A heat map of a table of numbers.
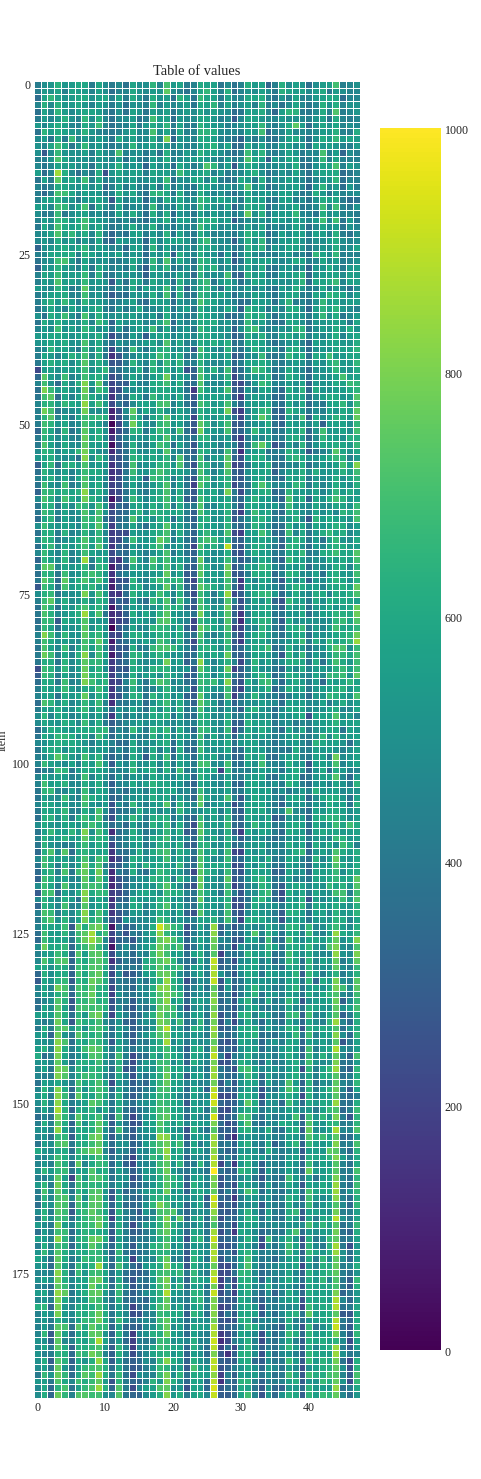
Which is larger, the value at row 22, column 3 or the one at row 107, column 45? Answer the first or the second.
the first
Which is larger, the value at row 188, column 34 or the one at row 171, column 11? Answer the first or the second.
the first
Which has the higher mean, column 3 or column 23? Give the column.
3
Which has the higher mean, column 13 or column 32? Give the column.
32
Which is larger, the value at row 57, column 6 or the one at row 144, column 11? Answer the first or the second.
the first
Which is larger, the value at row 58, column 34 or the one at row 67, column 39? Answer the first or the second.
the second
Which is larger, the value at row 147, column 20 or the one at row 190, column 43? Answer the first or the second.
the second
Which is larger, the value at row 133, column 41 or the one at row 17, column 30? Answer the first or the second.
the first
